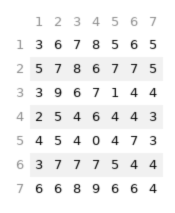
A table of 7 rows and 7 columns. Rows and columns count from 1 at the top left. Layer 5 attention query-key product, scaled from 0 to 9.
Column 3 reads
7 8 6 4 4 7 8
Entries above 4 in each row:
6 7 3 2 2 4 6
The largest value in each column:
6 9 8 9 7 7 5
